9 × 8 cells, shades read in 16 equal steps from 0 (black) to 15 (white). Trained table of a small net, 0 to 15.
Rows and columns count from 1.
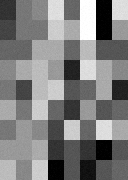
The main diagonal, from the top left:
3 7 10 9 5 9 13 5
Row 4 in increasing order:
2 8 8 9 10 10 11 13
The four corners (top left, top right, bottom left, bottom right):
3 13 11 6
